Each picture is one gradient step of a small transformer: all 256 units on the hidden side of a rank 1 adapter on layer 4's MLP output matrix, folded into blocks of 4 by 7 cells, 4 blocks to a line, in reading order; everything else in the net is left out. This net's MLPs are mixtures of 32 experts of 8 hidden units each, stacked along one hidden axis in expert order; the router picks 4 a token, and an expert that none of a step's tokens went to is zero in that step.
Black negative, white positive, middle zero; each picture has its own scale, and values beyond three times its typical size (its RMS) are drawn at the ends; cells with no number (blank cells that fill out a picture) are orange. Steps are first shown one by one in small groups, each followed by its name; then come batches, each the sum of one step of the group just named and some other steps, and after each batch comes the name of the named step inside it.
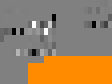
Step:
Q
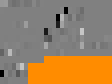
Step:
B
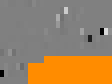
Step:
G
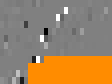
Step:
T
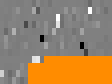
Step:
T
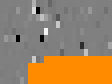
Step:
Q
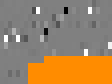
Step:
Q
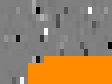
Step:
Q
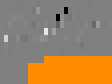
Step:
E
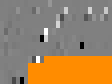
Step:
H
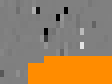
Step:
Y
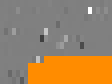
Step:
H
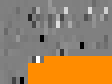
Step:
H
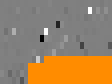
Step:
H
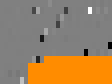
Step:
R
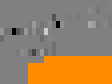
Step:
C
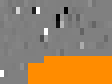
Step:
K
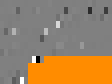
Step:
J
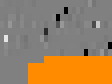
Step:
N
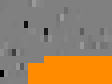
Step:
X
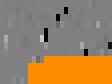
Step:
N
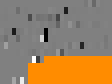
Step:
C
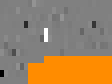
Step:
X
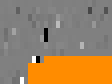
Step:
J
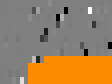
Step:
R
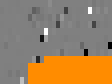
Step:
R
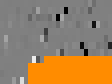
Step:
N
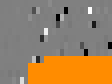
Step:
R
